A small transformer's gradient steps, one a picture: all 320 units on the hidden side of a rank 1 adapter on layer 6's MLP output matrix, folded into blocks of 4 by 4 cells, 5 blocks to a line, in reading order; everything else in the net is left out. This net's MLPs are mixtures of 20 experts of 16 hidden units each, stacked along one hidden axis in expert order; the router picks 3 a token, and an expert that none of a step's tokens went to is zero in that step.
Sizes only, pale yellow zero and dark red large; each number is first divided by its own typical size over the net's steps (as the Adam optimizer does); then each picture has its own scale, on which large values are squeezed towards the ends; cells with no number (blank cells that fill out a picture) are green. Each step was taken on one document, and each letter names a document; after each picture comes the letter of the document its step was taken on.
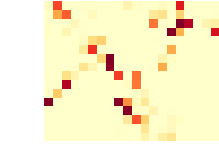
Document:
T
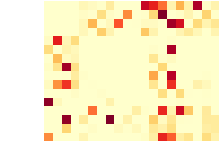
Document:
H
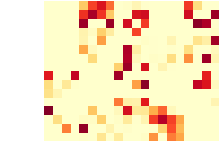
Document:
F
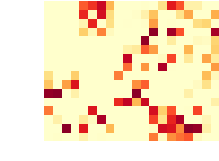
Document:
F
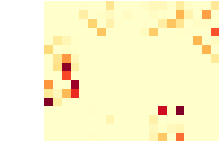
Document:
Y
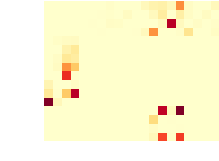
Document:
Y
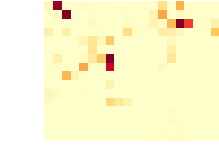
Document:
T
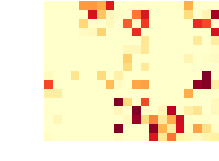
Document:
F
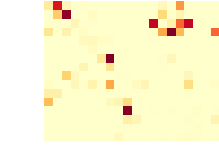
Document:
T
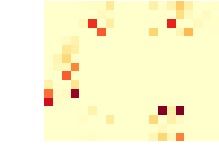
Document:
Y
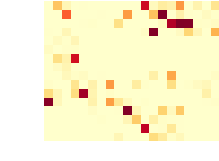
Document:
H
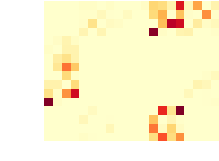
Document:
H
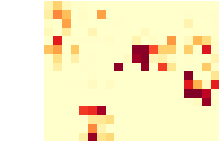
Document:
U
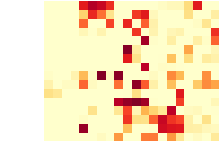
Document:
F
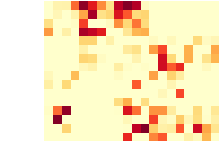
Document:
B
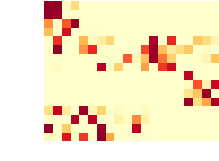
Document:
U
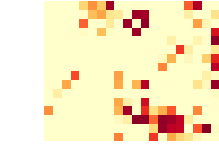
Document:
F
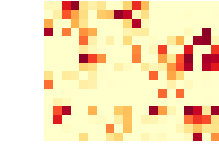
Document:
B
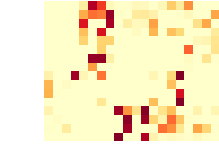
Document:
F
